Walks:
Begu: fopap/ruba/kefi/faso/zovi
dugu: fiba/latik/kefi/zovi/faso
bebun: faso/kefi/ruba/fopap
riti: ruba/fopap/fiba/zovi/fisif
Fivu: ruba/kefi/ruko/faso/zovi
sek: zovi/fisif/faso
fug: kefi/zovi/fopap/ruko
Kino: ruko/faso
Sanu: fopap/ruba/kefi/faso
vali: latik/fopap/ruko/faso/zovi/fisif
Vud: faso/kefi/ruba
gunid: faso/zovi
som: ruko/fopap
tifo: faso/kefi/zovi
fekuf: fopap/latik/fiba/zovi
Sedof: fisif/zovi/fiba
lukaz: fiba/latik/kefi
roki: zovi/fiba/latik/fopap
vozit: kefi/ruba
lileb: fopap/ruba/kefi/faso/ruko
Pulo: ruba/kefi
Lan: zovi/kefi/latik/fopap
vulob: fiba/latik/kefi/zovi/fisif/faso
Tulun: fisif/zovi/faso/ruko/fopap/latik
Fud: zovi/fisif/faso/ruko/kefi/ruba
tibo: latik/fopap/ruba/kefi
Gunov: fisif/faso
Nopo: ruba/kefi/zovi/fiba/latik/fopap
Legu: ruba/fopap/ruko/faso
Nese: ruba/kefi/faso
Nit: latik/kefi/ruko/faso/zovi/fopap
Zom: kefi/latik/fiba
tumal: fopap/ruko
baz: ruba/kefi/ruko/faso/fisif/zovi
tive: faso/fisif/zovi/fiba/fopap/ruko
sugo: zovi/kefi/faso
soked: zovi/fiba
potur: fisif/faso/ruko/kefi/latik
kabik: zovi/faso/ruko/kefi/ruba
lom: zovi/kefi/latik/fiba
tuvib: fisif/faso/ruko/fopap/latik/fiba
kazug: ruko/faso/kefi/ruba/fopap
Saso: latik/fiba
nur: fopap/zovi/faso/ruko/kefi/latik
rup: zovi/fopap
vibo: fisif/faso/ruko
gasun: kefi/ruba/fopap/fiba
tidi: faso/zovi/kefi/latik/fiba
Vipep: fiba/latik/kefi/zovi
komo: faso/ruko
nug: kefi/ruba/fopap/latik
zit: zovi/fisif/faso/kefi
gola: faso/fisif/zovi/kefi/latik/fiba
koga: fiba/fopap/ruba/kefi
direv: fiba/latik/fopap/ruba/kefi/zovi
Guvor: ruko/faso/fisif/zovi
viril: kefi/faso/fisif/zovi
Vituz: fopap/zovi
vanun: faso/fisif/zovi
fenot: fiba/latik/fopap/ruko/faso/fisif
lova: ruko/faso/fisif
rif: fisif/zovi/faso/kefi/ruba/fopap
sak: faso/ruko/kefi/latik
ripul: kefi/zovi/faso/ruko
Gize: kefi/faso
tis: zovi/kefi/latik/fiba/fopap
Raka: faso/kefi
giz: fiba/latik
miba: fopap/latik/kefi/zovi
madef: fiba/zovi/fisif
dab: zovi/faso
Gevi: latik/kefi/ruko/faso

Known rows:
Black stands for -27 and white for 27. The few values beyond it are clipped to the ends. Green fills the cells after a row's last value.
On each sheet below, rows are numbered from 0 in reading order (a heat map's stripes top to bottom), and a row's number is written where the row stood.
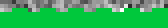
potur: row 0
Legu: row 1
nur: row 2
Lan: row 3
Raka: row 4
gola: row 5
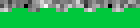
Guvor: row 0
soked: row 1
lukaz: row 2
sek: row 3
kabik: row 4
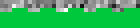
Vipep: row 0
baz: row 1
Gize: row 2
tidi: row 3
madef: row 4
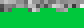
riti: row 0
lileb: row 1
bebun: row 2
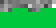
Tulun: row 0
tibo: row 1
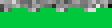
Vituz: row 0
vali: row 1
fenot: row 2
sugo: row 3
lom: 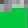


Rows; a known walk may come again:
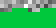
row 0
gasun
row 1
Sanu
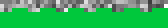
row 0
Zom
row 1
Fivu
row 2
Pulo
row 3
lileb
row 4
riti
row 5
som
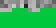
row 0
vulob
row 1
nur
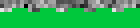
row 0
viril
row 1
Saso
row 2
vibo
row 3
Sedof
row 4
gola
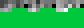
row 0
Gunov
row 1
Guvor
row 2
Gize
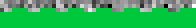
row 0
Legu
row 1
baz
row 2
kazug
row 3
Kino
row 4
miba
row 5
gunid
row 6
tibo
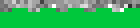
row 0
fekuf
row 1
vozit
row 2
direv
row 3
nug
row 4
Raka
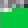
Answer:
ripul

